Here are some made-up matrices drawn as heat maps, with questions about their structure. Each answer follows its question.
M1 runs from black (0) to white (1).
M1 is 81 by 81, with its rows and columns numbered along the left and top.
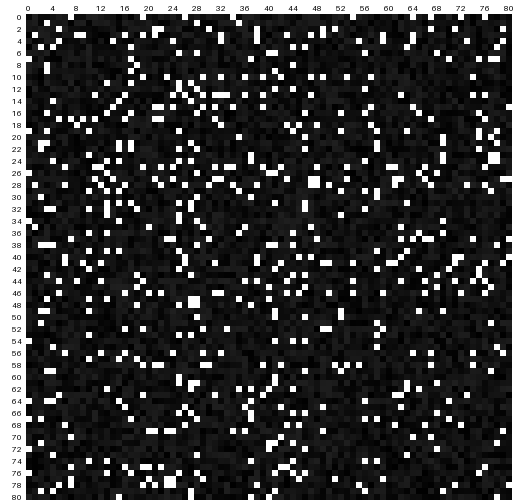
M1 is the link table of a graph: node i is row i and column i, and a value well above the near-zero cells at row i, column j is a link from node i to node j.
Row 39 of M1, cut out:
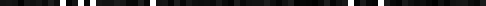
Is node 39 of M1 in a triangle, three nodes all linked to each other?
no
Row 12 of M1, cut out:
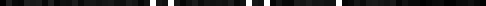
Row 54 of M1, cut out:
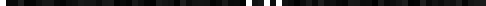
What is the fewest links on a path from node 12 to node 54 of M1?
2
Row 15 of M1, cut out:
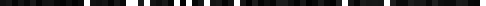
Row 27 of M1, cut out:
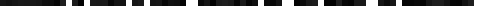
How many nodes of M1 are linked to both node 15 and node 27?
5
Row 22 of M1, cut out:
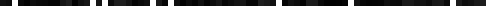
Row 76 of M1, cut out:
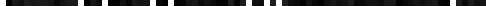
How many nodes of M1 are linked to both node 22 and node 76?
5
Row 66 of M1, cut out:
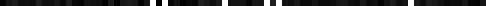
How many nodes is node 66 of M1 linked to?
6
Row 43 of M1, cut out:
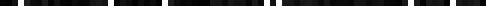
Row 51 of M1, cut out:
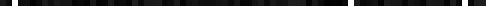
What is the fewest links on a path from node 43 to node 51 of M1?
4
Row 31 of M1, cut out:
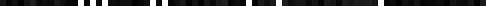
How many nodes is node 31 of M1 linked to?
8
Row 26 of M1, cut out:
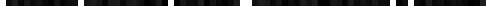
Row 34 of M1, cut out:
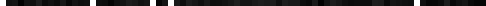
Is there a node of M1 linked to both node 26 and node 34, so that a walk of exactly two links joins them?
yes
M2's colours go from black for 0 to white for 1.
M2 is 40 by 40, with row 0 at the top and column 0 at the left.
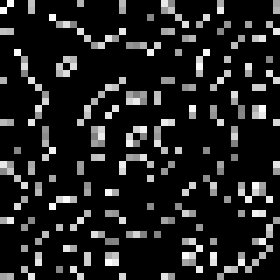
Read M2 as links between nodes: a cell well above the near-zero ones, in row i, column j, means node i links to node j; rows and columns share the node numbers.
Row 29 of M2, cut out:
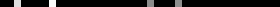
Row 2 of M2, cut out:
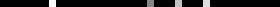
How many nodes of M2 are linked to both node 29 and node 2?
3
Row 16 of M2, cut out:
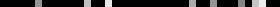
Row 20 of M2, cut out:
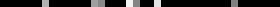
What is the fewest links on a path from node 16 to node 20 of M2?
6
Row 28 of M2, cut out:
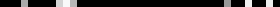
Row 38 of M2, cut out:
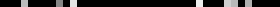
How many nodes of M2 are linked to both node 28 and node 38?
5
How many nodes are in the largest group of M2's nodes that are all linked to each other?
8
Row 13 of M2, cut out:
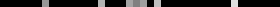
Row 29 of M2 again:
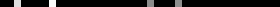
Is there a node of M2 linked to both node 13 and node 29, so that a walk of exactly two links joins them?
no
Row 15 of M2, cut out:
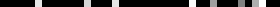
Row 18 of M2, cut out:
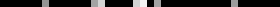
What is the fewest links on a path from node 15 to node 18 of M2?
6
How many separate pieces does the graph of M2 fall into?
2
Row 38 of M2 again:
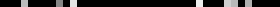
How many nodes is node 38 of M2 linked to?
7
